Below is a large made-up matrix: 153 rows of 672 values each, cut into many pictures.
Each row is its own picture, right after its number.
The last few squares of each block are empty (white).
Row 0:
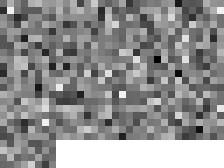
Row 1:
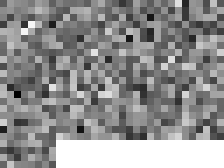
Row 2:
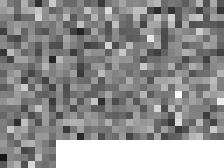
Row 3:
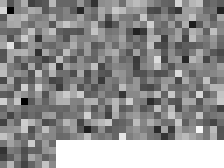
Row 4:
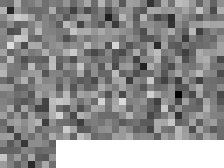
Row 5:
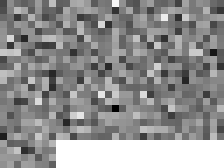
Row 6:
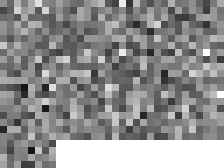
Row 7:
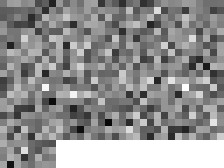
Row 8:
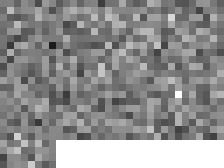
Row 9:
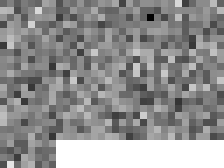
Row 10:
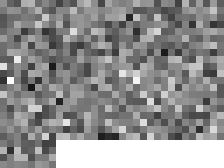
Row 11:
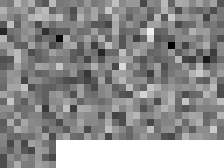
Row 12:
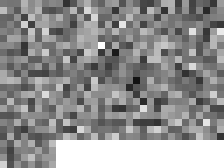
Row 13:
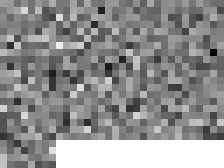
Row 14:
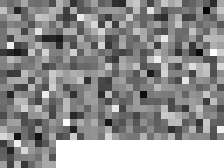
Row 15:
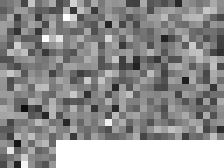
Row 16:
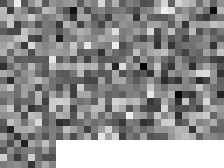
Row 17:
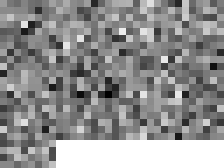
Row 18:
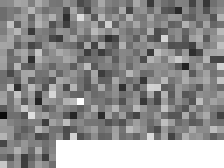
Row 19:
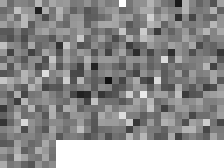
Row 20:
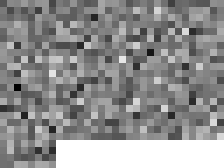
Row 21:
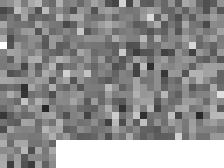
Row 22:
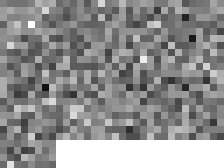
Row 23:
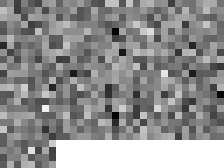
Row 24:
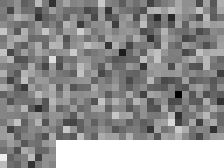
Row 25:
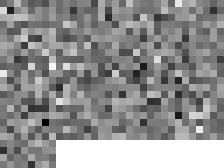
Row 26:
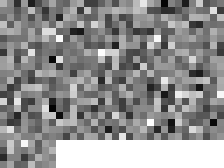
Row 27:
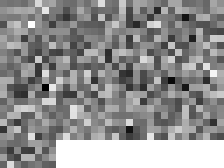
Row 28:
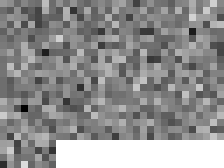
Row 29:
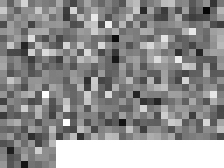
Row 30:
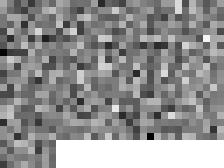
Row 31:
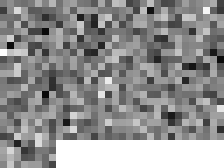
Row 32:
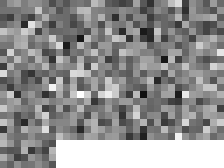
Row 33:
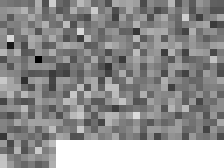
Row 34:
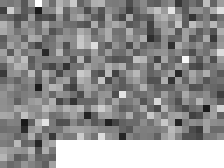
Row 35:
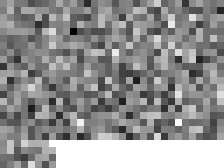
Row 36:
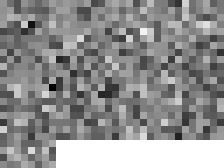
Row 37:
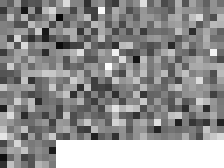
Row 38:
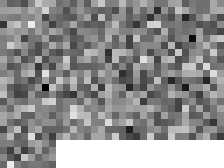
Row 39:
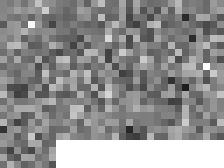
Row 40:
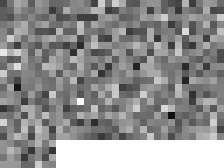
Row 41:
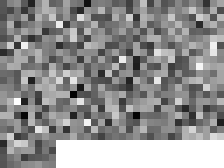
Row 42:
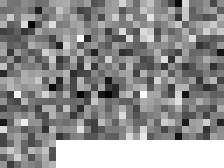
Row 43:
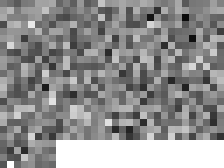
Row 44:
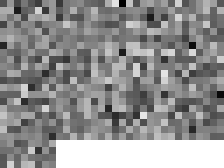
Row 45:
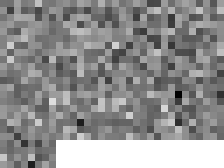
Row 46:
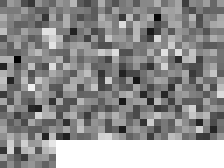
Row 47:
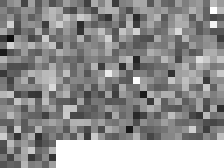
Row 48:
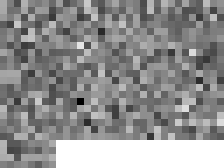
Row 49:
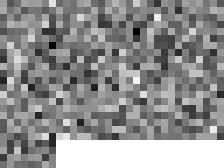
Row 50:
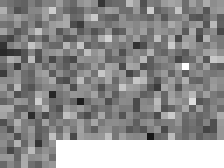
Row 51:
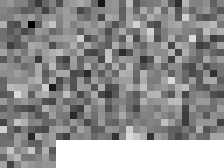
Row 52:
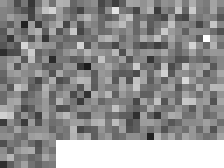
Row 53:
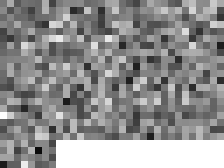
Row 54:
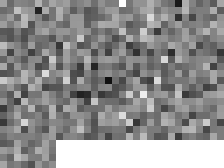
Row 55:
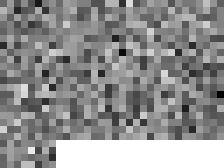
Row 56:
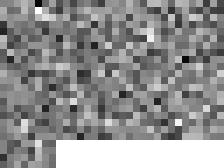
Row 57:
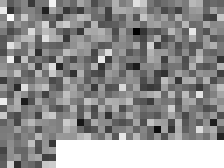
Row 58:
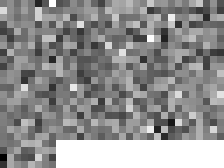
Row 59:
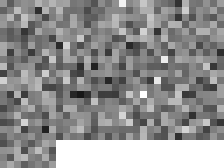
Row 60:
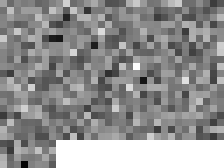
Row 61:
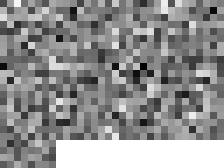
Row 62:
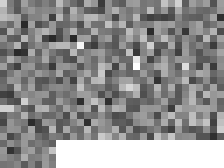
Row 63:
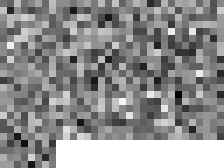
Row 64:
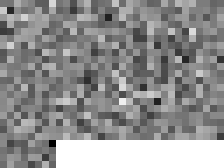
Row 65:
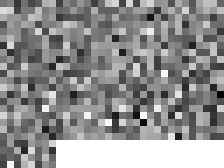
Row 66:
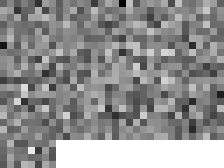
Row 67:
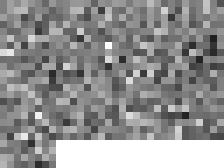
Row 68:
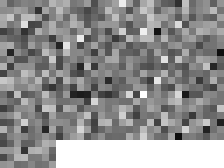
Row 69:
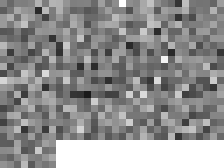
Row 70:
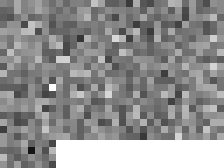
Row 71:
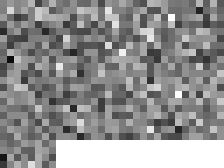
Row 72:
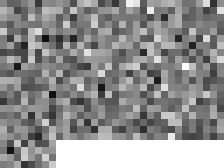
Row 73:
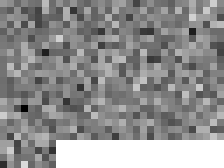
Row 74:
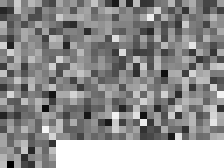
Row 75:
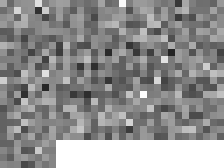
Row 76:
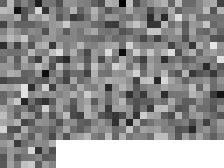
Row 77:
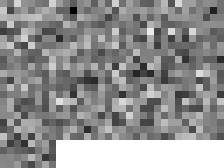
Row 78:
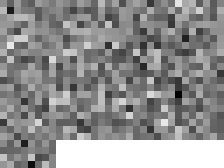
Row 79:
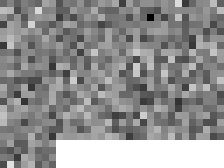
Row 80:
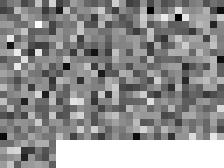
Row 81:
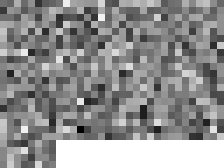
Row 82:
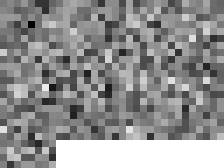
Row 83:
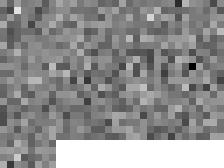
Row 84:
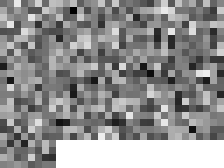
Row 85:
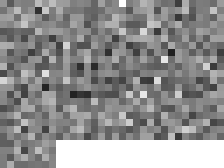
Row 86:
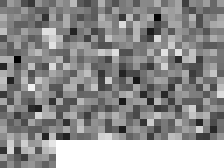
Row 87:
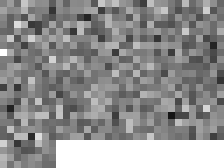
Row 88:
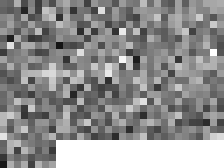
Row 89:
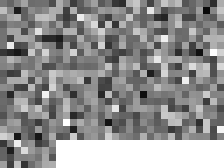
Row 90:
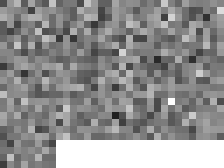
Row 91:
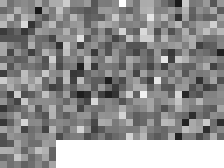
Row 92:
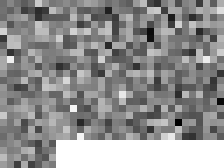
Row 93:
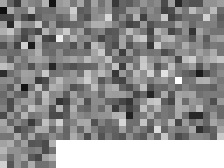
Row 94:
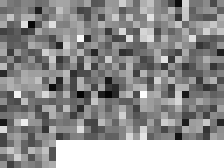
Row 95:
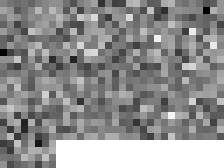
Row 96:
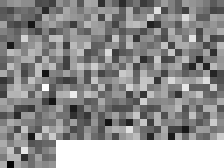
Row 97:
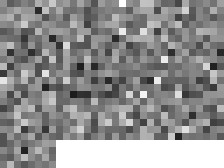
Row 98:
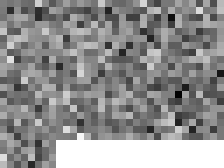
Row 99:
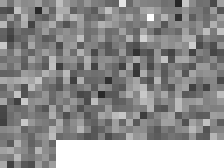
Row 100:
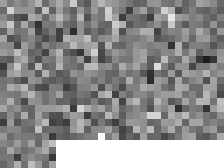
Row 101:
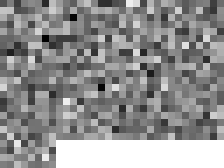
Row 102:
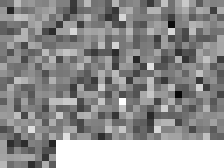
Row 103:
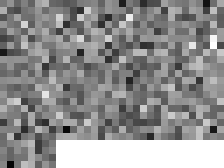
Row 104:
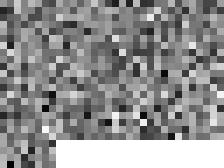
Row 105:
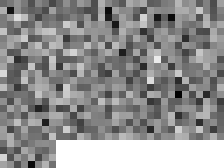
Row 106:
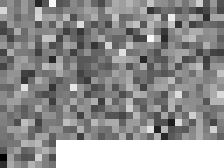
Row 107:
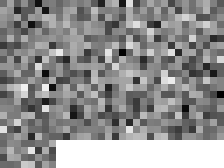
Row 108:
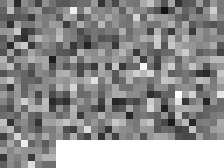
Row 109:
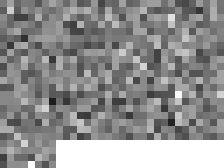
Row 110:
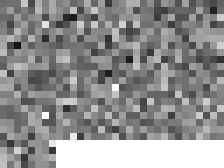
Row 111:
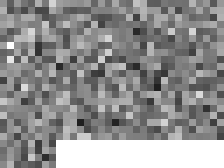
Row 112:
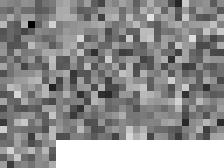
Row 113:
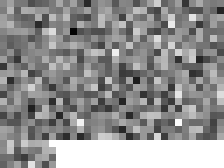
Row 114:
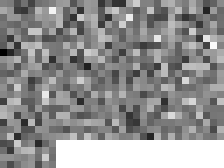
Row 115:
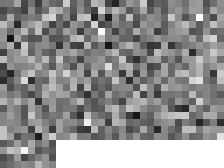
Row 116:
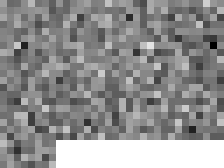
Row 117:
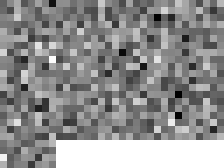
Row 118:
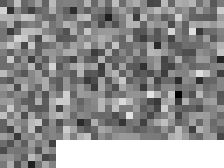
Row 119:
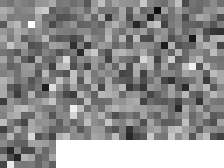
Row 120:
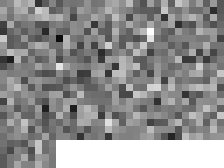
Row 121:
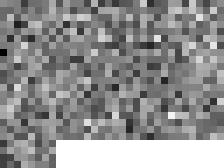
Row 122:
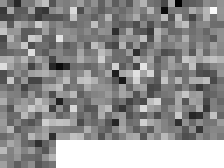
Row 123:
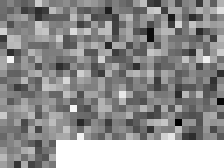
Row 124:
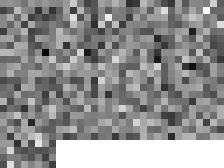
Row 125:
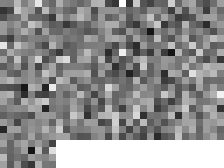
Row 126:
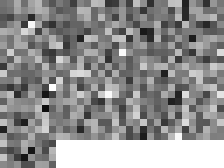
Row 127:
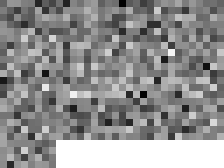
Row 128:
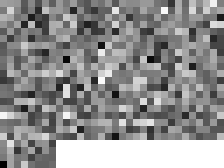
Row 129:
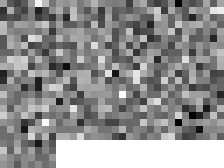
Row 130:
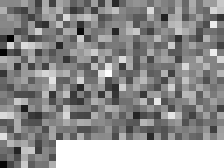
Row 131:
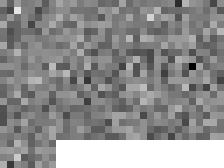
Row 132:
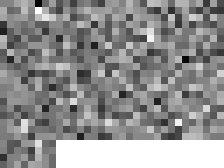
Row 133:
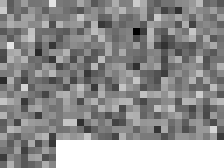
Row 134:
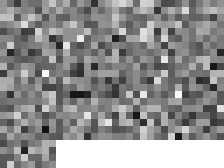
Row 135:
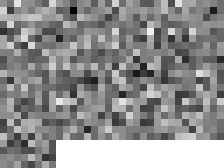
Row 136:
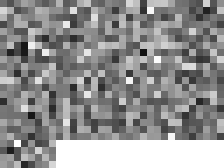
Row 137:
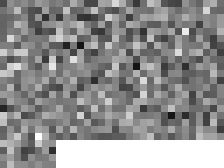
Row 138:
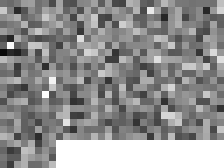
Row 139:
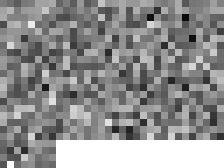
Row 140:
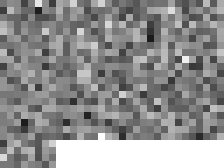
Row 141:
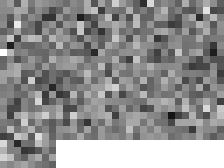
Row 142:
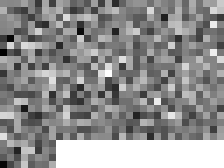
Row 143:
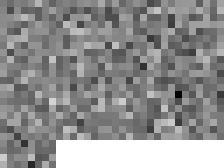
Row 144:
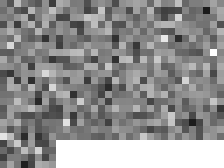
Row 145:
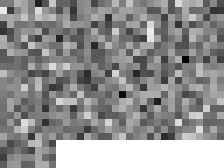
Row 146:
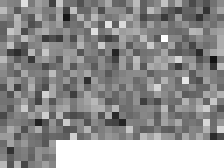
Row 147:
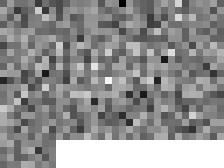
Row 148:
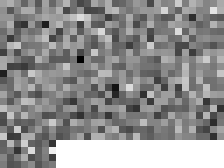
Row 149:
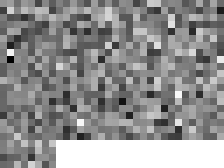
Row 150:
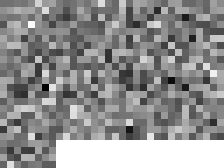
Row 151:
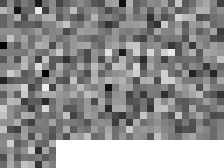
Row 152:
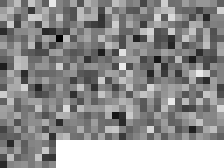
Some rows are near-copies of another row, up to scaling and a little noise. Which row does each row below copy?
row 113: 35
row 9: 79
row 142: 130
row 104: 74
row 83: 131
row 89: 14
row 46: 86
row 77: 135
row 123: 92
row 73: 28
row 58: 106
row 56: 132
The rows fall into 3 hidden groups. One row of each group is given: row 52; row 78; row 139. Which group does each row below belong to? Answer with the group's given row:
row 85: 139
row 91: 139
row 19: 139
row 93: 78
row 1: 139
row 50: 52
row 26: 78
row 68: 139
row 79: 139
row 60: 52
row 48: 52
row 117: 78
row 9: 139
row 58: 78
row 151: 139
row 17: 139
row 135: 78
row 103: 52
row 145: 78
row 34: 78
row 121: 52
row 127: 139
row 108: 78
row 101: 52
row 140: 78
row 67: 52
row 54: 139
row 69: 139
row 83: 139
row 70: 139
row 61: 78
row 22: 139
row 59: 139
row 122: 78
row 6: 139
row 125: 139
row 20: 52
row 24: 78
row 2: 78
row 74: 139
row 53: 52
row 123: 78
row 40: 52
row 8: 78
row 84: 78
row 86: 78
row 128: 52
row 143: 78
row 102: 78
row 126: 139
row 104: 139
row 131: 139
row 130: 52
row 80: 52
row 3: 78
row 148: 52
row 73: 52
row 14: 52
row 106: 78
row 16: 78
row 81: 52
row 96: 139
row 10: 78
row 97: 139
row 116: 52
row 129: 78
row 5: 52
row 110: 52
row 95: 52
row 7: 139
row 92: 78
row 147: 139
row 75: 139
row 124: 52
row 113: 78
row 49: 78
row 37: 52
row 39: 139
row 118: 78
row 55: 139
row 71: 78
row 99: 139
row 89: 52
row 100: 78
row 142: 52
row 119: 139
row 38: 139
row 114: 52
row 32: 139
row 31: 52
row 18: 52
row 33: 52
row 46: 78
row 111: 78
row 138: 52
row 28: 52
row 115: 52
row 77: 78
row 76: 139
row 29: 52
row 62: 52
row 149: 78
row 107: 139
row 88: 52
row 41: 52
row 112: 139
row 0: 78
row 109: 78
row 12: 52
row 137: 52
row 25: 78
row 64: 78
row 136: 52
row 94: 139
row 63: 78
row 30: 52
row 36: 139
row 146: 52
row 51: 139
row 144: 52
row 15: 52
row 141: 52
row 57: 78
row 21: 139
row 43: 139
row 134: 139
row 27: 139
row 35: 78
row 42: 139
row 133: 78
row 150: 139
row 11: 78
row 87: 52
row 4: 78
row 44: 139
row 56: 78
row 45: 78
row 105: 78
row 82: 139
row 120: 78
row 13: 52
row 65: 139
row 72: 52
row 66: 139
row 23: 139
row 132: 78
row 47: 52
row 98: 78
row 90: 78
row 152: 78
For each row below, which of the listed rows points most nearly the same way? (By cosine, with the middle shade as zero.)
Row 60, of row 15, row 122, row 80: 122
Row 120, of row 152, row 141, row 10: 152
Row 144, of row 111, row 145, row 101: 111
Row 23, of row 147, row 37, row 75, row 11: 147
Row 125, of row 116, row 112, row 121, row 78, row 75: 75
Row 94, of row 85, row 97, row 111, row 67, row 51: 51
